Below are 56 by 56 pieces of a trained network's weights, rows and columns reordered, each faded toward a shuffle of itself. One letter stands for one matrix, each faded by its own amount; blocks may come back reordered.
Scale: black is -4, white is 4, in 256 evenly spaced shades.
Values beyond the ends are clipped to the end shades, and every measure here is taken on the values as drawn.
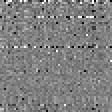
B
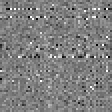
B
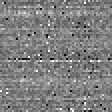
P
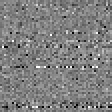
B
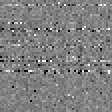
B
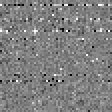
B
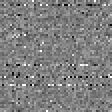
B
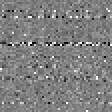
B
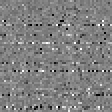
B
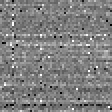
P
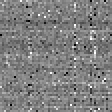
P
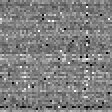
P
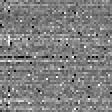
P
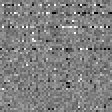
B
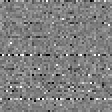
B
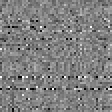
B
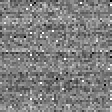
P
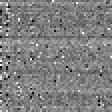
P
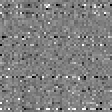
B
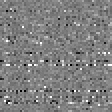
B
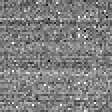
P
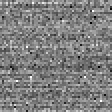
P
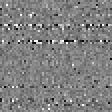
B
